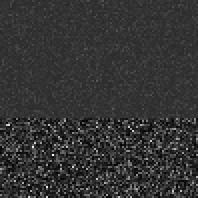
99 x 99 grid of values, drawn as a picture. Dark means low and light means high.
Stripes: none. Seam: horizontal, 60% of the way down, the top part calmer. Histogram: skewed, a long tail of high values. Average level on the scale: 20%.
